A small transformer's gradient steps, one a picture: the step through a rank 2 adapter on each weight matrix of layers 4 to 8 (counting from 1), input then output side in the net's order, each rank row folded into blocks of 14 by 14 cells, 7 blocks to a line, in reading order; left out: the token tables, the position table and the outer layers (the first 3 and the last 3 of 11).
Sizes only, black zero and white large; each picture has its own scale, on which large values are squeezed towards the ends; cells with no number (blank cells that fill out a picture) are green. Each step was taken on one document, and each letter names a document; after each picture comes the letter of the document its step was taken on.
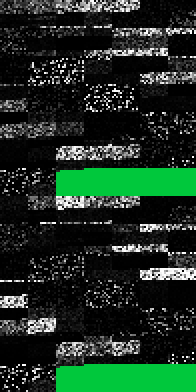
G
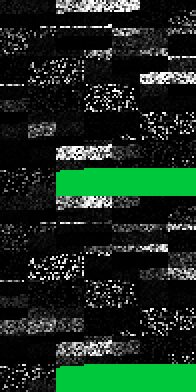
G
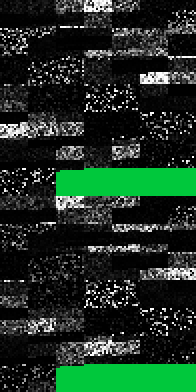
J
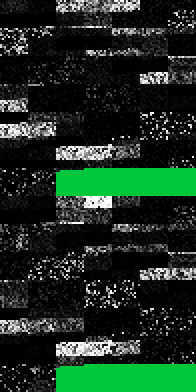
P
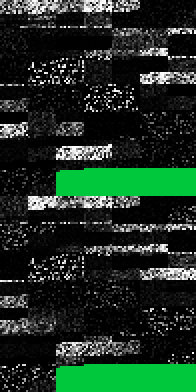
G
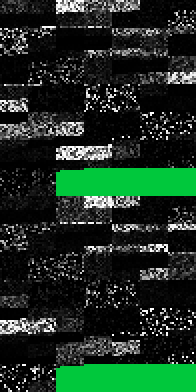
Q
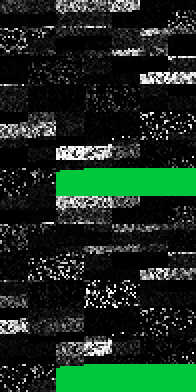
Q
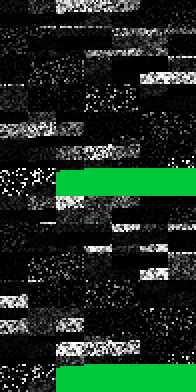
J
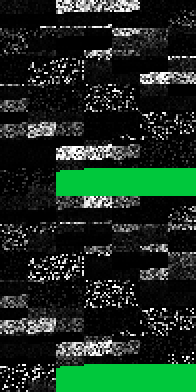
G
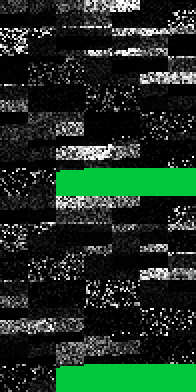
P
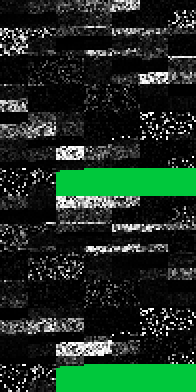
Q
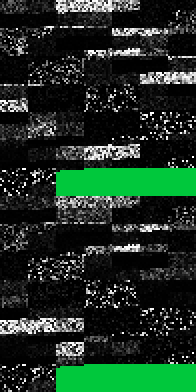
Q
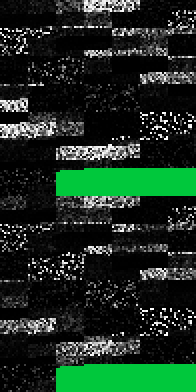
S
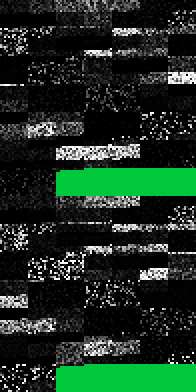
P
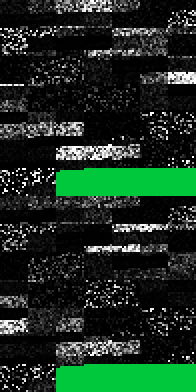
J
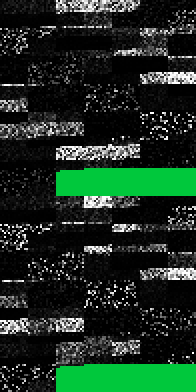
S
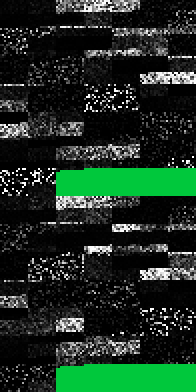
J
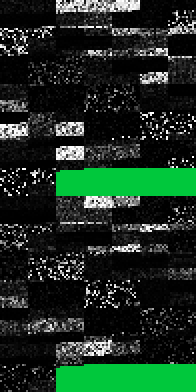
Q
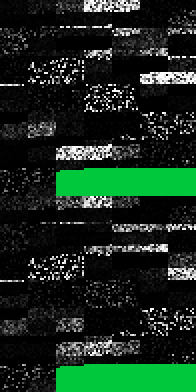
G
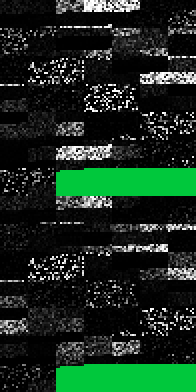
G
